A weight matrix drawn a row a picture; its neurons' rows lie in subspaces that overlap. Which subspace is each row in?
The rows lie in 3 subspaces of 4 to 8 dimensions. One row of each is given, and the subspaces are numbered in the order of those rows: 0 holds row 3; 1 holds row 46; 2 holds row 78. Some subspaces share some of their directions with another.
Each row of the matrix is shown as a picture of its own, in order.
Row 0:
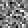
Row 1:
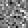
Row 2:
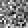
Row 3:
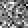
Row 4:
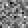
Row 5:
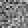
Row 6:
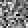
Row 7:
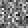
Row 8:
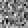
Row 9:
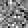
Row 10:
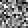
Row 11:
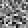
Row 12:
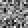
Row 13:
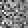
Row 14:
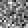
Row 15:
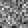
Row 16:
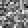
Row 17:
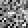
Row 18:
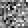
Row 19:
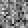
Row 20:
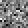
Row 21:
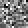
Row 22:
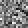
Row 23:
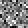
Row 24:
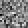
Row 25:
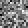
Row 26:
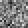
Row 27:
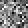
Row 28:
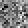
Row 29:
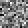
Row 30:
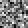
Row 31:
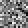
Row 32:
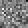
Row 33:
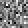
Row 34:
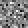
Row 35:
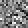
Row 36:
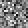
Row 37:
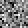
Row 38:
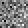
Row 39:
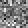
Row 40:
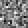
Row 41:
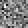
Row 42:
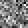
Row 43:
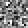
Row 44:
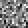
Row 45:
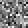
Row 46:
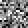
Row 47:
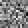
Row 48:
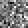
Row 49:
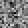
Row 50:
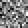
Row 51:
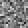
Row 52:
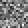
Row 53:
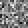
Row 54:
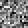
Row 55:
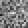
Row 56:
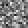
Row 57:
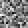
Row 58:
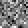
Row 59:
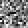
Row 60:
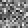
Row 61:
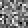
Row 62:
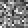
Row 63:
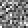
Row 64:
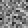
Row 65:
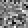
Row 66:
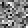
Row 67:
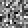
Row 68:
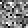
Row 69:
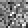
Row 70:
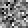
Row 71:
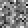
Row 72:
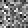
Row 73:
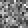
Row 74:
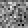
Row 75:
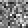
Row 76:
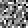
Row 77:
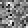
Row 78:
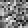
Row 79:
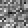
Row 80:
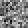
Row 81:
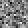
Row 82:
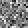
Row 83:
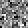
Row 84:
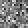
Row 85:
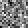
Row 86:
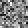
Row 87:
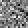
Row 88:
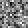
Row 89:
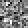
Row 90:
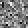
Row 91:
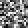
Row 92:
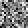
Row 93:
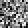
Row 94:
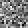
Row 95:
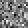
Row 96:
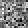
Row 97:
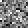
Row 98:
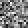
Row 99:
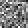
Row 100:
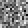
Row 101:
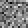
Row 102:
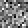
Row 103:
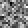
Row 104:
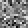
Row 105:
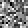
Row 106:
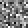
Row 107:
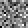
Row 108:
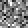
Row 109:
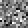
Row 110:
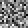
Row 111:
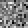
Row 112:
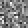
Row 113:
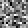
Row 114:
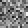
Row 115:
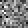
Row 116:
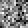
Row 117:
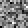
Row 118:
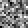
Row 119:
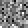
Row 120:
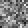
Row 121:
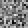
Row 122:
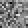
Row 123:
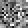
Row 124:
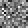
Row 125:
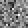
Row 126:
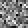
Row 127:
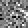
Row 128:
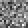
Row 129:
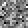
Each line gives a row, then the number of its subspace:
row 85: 1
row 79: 1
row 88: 0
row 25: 1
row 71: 0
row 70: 2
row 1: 1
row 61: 2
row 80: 2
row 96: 2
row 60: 1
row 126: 0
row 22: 1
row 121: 1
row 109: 1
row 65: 1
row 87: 1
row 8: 2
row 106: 2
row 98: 1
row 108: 1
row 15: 0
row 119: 2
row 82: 0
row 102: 0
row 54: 0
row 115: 2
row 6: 0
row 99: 0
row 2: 1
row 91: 1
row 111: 1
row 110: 2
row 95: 2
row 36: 0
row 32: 0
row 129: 0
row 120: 2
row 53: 2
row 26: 1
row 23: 0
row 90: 2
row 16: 1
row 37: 0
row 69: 2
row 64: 1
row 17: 1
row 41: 2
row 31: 1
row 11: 1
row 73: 2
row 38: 2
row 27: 0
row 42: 2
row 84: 0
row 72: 0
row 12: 1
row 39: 1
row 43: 2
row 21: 2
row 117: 1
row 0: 1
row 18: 2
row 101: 0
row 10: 0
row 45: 2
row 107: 2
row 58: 0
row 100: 0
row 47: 1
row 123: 0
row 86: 1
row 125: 0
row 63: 0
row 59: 1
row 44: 2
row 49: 0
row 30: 1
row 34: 1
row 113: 1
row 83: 2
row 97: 1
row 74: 2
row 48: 0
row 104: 1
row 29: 0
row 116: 0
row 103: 0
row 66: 2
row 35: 1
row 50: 1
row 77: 2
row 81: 1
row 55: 1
